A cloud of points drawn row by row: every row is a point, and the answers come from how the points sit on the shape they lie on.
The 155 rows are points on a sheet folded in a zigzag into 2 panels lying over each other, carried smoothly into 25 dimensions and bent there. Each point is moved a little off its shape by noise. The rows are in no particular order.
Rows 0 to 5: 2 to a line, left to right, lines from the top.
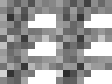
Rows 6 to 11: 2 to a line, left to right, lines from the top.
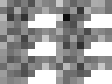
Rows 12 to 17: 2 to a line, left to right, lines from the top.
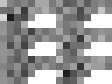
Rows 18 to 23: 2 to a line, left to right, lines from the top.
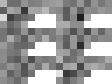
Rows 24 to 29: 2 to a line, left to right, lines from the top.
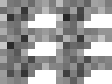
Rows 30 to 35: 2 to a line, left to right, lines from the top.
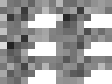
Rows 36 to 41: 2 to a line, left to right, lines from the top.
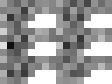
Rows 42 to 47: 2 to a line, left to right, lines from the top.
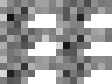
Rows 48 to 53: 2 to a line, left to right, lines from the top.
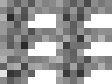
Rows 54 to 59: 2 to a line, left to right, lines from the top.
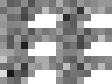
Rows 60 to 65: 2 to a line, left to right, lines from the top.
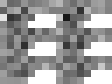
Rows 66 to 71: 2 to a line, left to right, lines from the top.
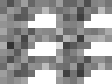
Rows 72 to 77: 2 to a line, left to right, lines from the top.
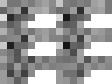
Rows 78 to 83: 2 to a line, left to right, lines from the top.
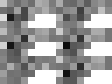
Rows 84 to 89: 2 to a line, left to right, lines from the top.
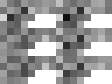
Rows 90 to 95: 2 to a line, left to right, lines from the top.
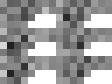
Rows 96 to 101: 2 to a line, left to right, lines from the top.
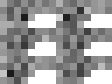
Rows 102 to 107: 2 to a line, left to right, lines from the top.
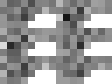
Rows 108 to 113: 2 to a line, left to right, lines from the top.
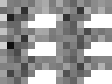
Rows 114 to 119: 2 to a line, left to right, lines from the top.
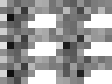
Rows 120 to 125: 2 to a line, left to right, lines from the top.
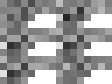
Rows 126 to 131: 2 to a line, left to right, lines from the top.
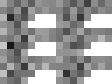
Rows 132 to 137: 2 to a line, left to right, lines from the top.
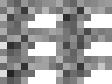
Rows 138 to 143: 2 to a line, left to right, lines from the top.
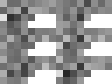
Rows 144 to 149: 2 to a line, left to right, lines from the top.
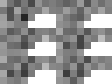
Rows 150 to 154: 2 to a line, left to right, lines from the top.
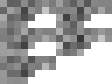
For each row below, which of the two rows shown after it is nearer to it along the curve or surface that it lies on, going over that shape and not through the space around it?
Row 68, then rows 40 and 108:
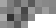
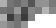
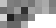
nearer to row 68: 108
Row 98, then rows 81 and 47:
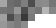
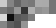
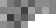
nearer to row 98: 81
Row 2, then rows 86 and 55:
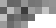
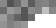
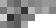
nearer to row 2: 86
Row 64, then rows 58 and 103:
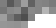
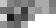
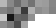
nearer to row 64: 58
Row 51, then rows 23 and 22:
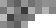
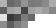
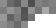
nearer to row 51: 22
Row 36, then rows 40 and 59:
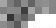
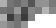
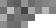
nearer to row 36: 59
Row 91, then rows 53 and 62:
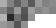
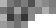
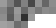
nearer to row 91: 62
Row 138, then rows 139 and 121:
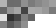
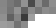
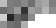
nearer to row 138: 121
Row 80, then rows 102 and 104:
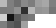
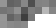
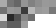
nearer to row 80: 104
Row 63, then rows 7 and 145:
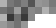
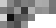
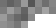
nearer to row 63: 7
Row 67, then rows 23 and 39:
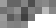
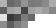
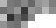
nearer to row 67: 39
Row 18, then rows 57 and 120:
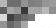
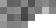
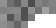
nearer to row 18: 57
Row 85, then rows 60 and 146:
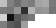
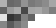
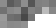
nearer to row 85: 60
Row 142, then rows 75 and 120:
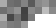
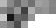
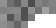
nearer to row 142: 75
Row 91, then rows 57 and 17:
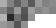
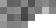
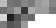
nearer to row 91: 17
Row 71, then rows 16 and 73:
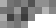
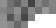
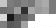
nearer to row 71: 73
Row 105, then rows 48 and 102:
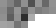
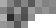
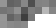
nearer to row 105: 48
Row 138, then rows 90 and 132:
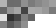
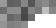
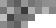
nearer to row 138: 132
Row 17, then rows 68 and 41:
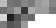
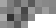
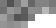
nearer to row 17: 68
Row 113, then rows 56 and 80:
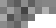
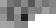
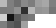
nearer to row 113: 80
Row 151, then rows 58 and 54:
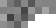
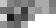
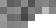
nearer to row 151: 58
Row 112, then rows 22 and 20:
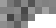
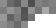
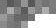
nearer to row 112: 22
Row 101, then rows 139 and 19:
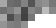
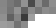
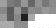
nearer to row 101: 19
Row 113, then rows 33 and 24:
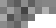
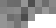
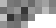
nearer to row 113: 33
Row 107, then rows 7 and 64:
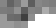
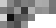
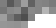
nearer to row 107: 64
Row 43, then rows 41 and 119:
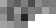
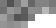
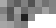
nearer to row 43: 119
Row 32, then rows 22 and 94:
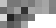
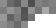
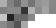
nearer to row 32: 94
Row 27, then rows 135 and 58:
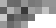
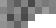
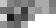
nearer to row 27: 58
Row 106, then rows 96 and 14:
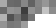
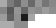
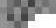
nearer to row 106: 96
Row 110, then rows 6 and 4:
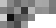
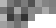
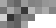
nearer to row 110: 4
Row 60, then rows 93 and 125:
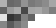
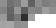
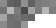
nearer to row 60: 125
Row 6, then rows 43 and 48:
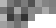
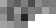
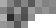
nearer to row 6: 43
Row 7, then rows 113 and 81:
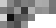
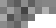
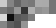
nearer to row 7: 81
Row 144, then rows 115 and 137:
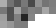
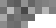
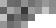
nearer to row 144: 137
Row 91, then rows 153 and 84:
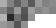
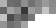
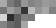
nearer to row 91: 84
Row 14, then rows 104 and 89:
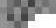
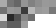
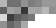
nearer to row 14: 104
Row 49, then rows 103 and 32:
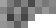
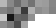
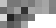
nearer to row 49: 103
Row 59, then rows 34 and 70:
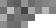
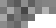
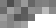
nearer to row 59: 34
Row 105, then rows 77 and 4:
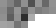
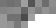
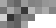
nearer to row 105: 77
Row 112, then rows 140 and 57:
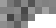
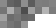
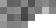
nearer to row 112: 140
